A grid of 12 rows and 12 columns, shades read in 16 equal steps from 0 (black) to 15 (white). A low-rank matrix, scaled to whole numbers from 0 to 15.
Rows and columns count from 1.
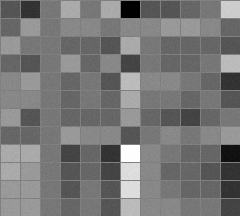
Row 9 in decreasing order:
15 10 10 8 7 7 6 6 6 4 3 1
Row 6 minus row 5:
0 -1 0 0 0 1 -1 -1 -1 -1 1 2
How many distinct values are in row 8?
5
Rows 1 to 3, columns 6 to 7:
10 0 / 7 8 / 5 10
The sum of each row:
77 93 80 82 85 84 76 88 83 82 85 88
